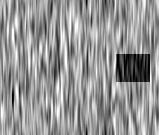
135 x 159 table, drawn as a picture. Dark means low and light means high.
Grain: streaks running down. Odd patch: lower, in the middle right. Ninth with the lowest average: middle right.
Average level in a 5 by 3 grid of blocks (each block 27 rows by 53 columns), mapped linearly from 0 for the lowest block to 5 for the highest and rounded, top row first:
455 | 555 | 440 | 454 | 545
